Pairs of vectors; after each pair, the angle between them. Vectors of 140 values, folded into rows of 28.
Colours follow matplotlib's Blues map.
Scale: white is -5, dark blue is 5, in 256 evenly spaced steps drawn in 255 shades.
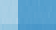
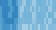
nearly opposite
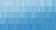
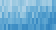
nearly parallel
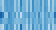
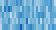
orthogonal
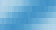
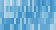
partly aligned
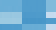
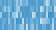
orthogonal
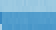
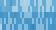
partly aligned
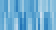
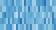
orthogonal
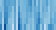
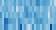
partly aligned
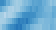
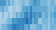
nearly parallel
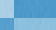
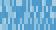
orthogonal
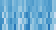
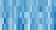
nearly opposite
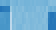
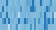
orthogonal
